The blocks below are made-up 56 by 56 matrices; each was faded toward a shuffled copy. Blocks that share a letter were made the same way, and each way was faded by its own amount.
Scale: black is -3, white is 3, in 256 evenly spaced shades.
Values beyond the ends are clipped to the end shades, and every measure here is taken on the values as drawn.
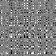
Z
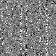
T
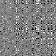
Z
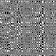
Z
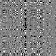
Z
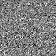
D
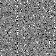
T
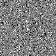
T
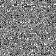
D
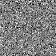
D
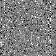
T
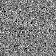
D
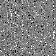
T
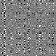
Z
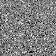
D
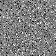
T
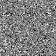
D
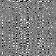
Z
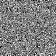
D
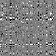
Z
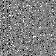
T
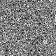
D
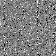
T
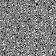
T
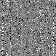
T
